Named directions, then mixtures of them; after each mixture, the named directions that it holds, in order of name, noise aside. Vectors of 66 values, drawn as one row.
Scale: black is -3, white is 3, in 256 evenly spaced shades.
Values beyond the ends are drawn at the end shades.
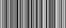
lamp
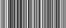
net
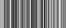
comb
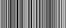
lamp, net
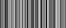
lamp, net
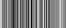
comb, lamp, net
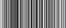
comb, lamp, net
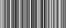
comb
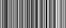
lamp, net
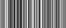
net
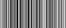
lamp, net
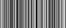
lamp, net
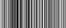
comb, lamp, net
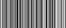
lamp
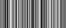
comb, net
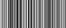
lamp, net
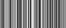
comb, net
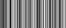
comb, lamp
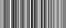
comb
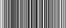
comb, lamp, net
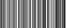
lamp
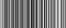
comb, lamp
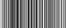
comb, lamp, net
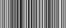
comb, lamp, net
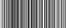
comb, lamp, net
